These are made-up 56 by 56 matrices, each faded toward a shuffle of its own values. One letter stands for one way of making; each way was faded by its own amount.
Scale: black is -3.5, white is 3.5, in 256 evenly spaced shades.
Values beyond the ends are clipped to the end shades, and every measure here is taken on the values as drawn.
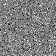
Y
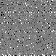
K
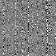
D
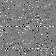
K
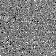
Y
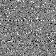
Y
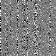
D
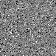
Y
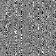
D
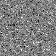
Y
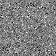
Y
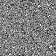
Y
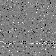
K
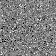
Y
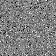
Y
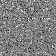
Y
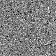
Y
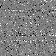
K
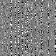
D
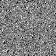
Y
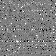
K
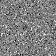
Y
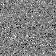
Y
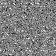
Y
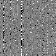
D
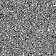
Y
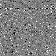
K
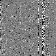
D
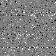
K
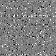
K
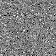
Y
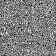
Y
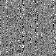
D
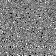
Y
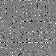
K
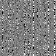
D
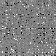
K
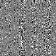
D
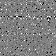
K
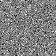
Y
